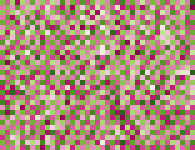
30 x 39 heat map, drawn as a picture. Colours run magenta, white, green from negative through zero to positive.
There is no seam. No single row or column stands out from its neighbours. The field is checkered. Overall the values sit about 50% of the way up the scale. No overall slope runs across the table. The histogram has two humps.
